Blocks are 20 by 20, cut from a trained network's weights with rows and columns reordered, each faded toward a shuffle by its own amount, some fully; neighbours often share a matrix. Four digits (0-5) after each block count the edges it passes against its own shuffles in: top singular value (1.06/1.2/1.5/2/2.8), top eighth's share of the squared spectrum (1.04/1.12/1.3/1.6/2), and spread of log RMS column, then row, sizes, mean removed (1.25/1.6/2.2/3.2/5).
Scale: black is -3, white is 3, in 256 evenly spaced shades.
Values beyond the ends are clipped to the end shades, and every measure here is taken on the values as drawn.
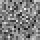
0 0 0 0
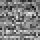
3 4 0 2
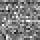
2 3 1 0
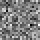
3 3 0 1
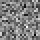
1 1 0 0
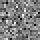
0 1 0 0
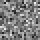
0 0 0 0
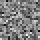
0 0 0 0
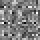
3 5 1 2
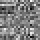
3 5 2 2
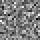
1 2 0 0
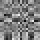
4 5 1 3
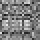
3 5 2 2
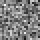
0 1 0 0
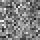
0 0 0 0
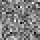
0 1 0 0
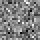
2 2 0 0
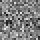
2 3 0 1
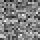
2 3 0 0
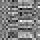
4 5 2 3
